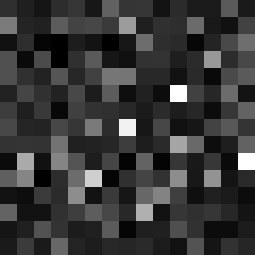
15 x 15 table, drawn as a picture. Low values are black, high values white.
Slope: none. Seam: none. Ninth with the highest average: middle right. Mirror symmetry: none. Average level on the scale: 20%. Stripes: none. Grain: fine.
